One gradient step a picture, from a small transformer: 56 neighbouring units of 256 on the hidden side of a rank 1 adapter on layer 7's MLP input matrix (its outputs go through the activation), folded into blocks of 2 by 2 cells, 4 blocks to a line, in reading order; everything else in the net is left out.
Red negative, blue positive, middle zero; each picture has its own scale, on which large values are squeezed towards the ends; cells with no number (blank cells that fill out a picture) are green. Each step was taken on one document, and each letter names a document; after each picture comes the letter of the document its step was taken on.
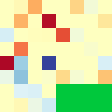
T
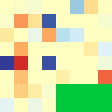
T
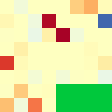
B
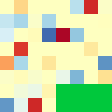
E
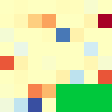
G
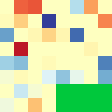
E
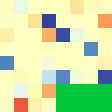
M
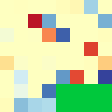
M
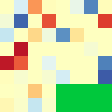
E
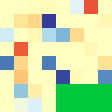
T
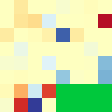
G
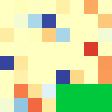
M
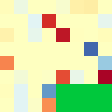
M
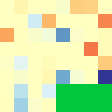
M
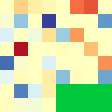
E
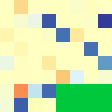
G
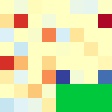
E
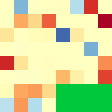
B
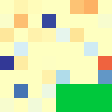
E
